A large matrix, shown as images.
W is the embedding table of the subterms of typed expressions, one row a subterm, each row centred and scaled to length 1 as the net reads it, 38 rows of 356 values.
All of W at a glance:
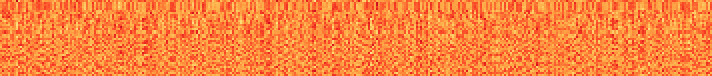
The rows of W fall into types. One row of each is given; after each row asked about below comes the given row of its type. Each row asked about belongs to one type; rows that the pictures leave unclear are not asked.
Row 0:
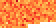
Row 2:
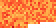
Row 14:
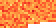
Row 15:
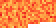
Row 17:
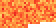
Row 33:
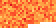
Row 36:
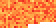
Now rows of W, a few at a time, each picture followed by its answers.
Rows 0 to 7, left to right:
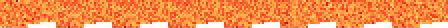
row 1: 2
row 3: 2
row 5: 15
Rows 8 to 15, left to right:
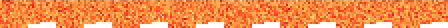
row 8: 0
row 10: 33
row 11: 2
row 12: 17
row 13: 15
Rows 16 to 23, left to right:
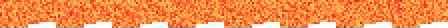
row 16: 15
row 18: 17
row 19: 2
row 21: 14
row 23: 0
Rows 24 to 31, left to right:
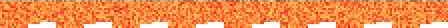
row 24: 14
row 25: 15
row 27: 36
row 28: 2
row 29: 15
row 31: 36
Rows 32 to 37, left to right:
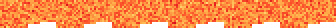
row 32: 14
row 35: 17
